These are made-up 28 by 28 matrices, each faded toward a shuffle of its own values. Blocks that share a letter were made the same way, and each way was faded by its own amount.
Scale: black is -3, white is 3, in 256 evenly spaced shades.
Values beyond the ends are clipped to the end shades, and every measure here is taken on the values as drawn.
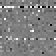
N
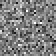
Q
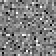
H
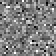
Q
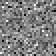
H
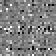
N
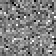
H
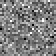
Q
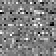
N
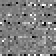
N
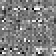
N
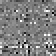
N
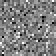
H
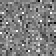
H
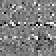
N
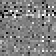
N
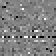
N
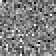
Q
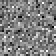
Q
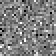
H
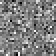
Q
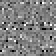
N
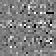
N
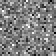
Q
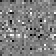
N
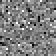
H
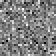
Q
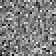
Q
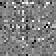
N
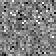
H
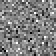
Q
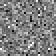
Q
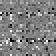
N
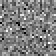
Q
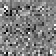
N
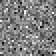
Q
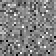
H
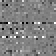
N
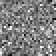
Q
